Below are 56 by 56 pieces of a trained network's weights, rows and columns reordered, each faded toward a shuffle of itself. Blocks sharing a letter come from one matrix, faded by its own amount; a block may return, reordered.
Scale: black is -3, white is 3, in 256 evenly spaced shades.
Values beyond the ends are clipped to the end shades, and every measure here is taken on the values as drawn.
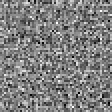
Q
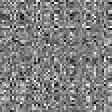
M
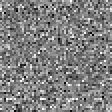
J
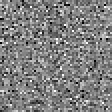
J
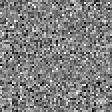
J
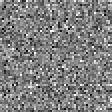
J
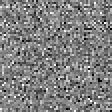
J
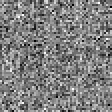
Q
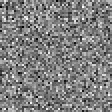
Q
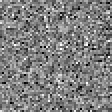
J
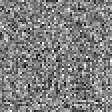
Q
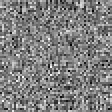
Q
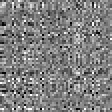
M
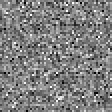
J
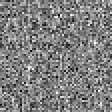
Q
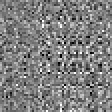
M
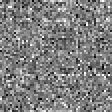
J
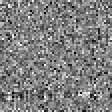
J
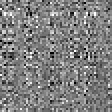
M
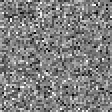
J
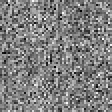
Q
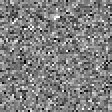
J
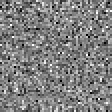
J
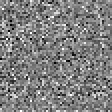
J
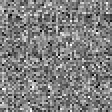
Q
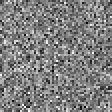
Q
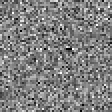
Q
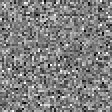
J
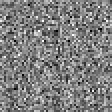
Q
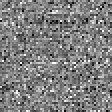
J
